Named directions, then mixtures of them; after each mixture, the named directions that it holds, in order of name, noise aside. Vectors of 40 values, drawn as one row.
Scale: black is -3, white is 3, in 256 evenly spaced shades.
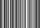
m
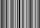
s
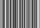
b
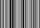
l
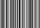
b, s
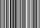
b, l, m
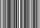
s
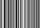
l, m, s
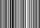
l, m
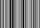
l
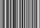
b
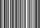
m
